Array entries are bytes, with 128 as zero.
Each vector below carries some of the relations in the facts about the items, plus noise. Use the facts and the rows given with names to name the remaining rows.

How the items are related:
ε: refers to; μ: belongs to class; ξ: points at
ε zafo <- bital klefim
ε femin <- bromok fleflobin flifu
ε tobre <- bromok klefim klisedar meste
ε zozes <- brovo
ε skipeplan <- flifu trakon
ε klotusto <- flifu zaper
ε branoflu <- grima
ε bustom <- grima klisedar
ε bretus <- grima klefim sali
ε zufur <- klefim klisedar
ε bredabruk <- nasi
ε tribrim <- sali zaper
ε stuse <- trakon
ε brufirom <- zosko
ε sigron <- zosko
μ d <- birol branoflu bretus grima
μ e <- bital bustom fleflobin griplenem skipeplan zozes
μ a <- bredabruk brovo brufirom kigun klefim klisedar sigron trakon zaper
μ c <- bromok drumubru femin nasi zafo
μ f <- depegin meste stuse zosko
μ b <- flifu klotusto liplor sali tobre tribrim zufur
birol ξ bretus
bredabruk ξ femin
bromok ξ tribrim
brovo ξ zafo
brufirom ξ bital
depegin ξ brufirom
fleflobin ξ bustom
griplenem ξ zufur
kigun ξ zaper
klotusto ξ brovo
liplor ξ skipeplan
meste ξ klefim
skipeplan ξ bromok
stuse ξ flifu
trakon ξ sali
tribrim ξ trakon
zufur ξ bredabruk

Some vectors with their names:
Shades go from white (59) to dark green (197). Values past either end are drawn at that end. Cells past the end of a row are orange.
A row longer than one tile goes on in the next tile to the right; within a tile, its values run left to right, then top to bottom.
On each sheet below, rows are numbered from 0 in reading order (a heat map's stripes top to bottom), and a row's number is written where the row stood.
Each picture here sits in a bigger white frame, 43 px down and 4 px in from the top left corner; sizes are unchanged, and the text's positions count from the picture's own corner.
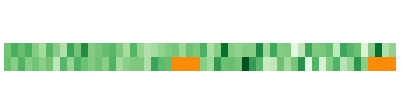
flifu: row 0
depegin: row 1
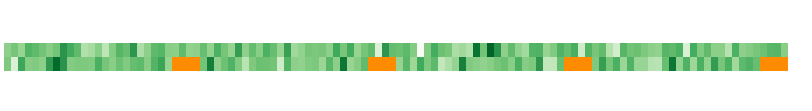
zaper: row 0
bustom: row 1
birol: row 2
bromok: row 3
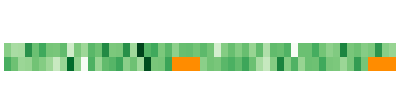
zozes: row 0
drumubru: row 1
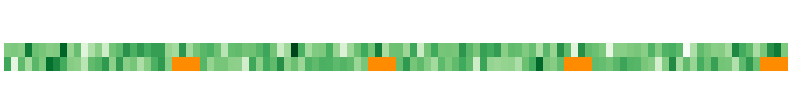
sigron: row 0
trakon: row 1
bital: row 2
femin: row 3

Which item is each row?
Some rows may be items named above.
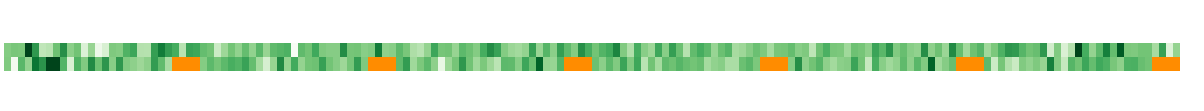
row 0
bredabruk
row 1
drumubru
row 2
skipeplan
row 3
liplor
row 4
griplenem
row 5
brovo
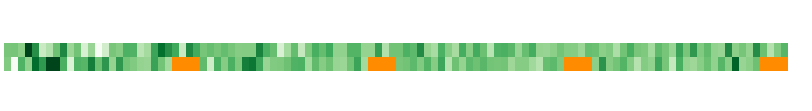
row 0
bredabruk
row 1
kigun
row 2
liplor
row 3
griplenem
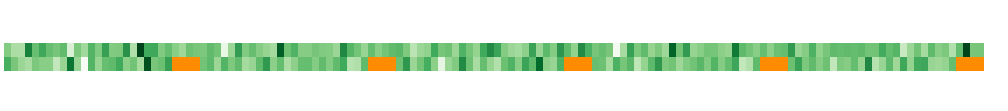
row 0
zozes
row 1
bretus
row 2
skipeplan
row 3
bretus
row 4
stuse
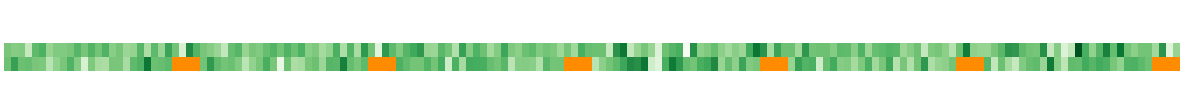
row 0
fleflobin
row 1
fleflobin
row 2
tobre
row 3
nasi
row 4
meste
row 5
brovo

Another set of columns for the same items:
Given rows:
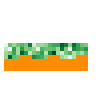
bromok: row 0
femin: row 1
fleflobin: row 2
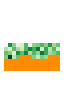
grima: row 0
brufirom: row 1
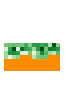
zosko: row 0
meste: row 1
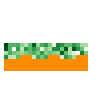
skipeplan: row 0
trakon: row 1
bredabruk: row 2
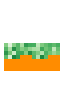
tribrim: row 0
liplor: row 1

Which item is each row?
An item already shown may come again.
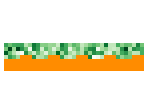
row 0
bredabruk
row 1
bustom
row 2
griplenem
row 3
zozes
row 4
depegin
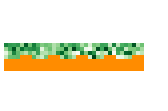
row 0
meste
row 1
griplenem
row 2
bredabruk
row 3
nasi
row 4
brovo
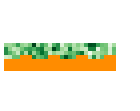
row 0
zaper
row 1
stuse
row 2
zafo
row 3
bital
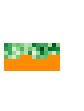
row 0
griplenem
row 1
meste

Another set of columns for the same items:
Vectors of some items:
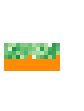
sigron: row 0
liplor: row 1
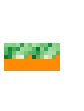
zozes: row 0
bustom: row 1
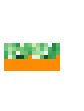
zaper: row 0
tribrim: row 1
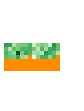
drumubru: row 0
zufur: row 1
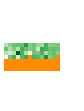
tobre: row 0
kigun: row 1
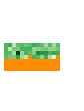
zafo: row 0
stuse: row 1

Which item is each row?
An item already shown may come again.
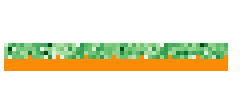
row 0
grima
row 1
meste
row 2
liplor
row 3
brovo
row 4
birol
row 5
liplor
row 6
zosko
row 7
femin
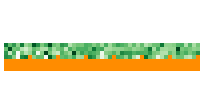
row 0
fleflobin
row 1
bromok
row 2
nasi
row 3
skipeplan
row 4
stuse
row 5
bital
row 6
birol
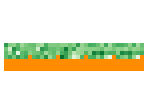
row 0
trakon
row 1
brovo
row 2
griplenem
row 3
zosko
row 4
depegin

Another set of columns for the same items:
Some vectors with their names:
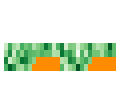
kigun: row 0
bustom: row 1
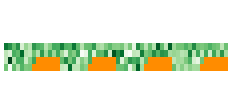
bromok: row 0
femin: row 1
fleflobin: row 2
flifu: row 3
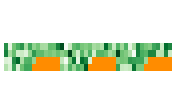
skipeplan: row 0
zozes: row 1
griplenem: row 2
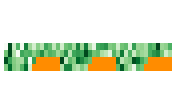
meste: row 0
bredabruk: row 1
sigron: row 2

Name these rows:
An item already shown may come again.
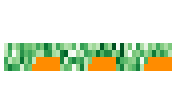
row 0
zaper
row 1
fleflobin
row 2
meste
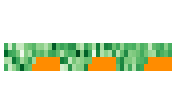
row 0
bustom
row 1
nasi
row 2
birol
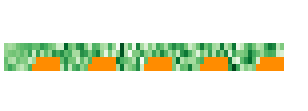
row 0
liplor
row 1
depegin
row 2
meste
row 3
zafo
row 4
brovo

